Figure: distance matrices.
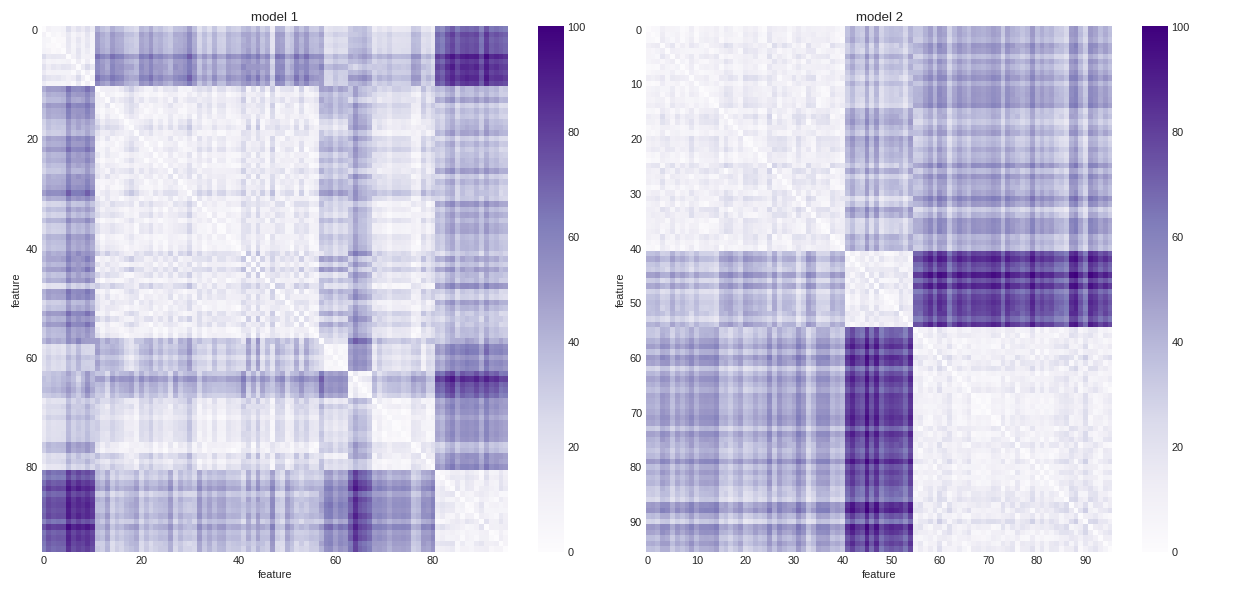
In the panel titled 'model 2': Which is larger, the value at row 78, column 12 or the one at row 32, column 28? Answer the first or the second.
the first
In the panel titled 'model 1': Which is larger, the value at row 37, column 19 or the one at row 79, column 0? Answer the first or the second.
the second
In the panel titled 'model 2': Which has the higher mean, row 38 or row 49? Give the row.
49
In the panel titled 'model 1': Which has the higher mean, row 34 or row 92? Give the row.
92
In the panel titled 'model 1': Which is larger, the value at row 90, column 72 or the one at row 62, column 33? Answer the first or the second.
the first
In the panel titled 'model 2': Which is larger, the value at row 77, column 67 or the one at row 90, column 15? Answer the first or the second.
the second
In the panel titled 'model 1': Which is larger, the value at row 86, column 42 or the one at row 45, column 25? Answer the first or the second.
the first
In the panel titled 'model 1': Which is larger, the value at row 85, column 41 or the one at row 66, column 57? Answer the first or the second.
the second
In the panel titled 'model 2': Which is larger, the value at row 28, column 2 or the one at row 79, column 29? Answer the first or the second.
the second
